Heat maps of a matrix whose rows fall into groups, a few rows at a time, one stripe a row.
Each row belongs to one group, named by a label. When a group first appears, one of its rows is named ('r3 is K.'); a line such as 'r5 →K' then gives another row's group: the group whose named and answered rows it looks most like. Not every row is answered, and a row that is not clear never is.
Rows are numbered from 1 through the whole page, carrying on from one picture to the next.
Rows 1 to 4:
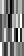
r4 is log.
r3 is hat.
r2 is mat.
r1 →log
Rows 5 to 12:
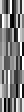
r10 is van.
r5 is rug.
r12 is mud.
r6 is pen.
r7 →hat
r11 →log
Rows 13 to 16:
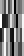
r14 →rug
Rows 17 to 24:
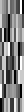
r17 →log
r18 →mat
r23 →rug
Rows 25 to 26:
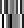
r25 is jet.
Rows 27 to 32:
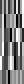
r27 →mud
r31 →rug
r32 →mat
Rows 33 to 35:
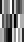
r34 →hat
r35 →mat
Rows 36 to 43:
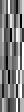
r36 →van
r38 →mat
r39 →rug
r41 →mat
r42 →log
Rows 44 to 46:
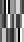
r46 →pen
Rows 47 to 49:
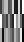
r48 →log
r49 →log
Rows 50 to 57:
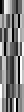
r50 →van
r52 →jet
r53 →rug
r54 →pen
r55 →pen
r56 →pen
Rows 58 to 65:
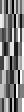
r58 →jet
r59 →mud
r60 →hat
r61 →rug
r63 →pen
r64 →mud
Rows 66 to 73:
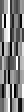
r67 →jet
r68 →van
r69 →hat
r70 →pen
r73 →van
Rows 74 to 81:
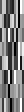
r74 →pen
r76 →jet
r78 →hat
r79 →log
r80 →mat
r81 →log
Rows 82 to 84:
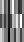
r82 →mud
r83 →mat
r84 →mud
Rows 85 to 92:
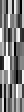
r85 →jet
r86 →jet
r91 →mat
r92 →mud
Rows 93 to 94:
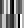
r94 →pen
